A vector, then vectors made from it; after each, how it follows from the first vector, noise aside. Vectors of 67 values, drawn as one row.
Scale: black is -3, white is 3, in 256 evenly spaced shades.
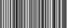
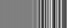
partly zeroed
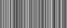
shrunk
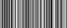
negated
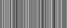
shrunk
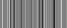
partly zeroed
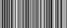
negated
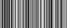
negated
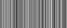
shrunk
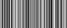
negated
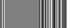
partly zeroed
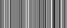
partly zeroed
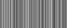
shrunk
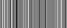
partly zeroed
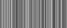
shrunk
